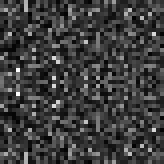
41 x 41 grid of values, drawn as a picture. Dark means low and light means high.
Seam: none. Mirror symmetry: top to bottom. Histogram: skewed, a long tail of high values. Grain: fine. Odd rows or columns: none. Stripes: none.
